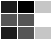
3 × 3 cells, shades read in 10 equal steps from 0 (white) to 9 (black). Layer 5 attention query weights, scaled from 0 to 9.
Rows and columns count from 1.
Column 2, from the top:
9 6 6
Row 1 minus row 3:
0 3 0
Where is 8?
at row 1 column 1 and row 3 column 1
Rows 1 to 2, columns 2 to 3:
9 2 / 6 0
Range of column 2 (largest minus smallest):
3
